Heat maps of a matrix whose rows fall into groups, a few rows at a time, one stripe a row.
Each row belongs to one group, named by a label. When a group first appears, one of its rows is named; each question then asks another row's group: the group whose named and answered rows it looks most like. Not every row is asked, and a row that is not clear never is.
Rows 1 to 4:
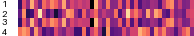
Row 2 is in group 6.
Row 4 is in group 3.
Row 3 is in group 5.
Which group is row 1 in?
5
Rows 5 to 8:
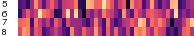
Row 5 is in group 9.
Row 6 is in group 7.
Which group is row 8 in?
3
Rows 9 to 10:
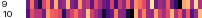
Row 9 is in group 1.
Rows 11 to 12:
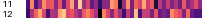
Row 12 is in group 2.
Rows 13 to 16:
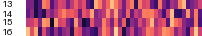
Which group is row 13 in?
9
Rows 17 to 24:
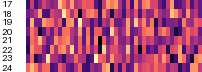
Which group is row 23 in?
6
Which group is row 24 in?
3
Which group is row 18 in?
2
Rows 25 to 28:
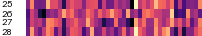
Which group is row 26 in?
2
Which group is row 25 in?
6
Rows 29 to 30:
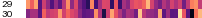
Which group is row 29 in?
3
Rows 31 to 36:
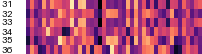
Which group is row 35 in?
2
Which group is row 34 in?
7
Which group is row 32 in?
2
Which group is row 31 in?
5
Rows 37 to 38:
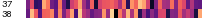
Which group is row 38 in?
5
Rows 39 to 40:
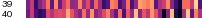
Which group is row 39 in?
1
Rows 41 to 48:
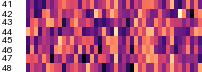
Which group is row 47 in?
3
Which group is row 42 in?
9
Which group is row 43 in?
7
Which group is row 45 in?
2
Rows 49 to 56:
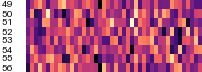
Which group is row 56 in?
5
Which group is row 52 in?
2
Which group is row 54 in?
6
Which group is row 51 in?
9
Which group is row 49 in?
2
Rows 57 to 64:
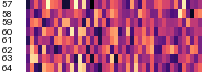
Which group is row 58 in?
9
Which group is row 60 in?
5
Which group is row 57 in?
7
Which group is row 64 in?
5
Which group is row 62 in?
3
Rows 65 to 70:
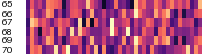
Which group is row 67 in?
1
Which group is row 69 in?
6
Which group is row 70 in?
1
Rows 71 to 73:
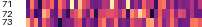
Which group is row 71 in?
5
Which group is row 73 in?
3
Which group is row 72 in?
9
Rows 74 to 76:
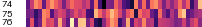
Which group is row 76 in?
5
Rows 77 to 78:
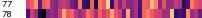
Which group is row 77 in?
3
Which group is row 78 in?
2
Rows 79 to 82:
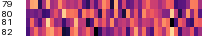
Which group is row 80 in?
2
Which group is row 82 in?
7
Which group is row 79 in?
3
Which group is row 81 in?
6
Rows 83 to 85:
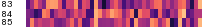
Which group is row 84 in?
9
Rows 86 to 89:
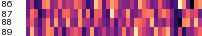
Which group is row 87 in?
1
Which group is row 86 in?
9
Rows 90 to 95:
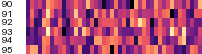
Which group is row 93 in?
7
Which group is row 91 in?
6
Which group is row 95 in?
3
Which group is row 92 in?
9
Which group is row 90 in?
7
